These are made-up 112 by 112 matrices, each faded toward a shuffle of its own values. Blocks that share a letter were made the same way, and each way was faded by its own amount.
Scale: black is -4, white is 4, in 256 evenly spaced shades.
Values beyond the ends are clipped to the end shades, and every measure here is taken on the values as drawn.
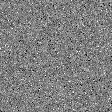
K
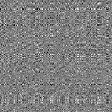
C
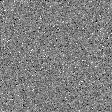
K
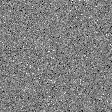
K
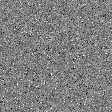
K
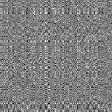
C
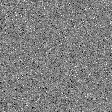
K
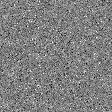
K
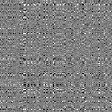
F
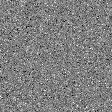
K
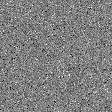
K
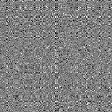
C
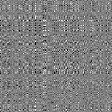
F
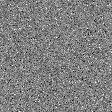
K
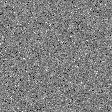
K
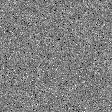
K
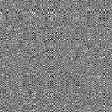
C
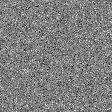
K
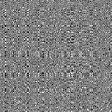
C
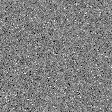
K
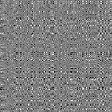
F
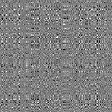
F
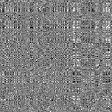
C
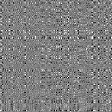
F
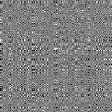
F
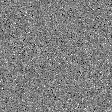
K
